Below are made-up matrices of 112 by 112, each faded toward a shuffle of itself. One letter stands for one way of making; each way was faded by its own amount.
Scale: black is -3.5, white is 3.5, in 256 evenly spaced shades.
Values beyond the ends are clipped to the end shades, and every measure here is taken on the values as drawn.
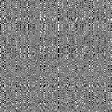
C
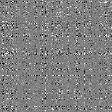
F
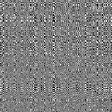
C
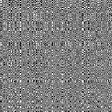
C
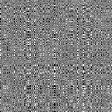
C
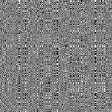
C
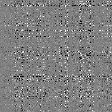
F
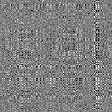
C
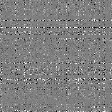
F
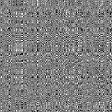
C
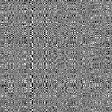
C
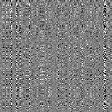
C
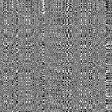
C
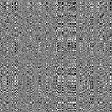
C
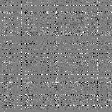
F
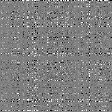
F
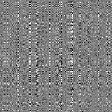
C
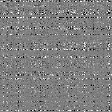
F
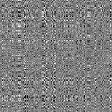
C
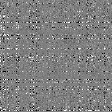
F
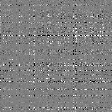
F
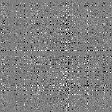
F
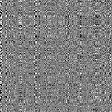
C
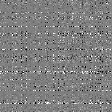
F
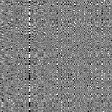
C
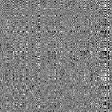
C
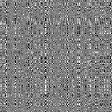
C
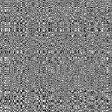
C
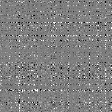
F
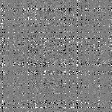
F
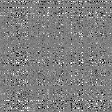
F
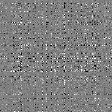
F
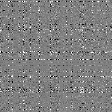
F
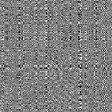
C
